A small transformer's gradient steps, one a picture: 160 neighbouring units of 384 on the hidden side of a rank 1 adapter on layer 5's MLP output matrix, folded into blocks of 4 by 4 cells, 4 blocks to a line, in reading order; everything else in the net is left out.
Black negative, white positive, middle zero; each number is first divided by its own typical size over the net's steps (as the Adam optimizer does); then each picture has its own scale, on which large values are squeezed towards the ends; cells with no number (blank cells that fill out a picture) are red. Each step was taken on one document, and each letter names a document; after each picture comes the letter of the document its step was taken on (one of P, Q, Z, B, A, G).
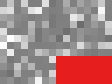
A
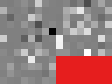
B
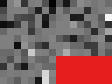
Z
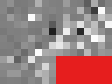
B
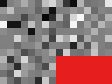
Z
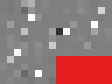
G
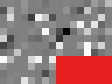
A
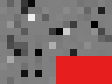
G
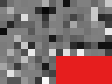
Z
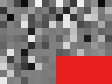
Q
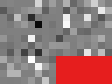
B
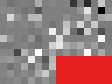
B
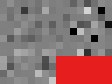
B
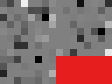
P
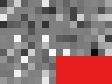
Z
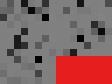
P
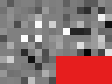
B
